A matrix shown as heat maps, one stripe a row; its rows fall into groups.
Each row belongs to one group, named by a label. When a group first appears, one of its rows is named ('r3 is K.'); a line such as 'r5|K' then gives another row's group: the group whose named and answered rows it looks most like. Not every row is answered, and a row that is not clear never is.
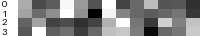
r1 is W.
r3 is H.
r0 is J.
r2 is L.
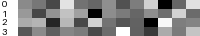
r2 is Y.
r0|J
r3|L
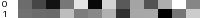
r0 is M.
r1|J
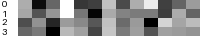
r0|J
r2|M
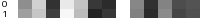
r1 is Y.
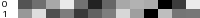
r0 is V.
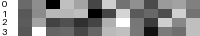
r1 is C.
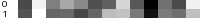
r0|H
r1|H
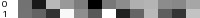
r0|V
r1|J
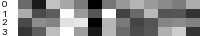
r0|V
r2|W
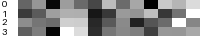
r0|M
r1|V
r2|C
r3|M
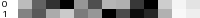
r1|C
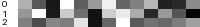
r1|Y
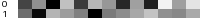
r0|M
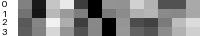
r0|V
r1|V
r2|C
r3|C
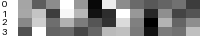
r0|W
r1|Y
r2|Y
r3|H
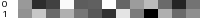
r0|J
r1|Y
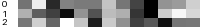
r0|H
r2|W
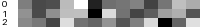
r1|W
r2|J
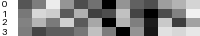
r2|Y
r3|M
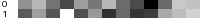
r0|H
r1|C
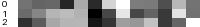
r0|L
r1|C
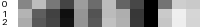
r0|H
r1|L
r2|L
